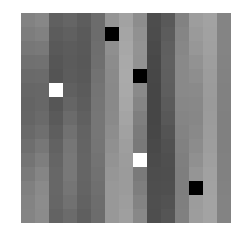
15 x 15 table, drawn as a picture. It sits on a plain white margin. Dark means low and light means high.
A few values lie far out on both sides of the bulk. On average the colour sits 50% of the way up the scale. Streaks run downward. Five lone cells stand out: two far higher and three far lower than their neighbours.
